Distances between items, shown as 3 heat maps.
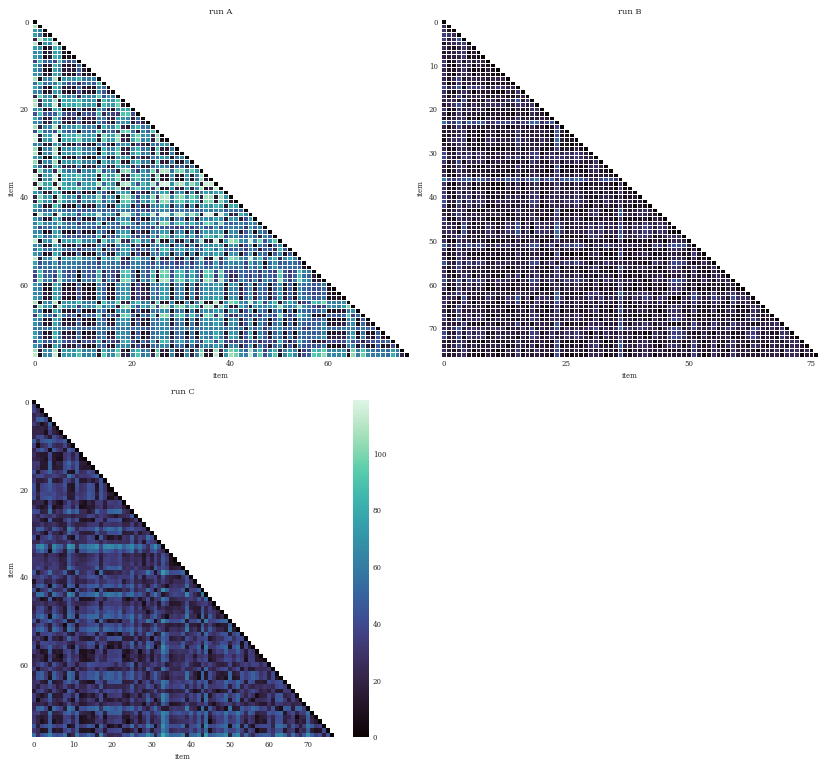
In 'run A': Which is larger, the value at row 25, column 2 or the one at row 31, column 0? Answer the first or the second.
the second
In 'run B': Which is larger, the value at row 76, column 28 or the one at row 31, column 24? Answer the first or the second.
the second
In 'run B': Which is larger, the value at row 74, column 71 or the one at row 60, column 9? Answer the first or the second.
the first
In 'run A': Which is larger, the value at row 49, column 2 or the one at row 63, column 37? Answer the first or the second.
the second
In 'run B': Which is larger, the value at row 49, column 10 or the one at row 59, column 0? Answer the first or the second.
the second
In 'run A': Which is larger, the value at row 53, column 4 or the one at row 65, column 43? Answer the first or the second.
the first
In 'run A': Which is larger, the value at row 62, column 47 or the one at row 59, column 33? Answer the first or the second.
the second
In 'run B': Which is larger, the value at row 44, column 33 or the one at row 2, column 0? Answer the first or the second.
the second
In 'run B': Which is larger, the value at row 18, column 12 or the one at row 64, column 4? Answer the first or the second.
the second
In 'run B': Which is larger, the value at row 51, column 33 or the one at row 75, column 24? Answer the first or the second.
the first
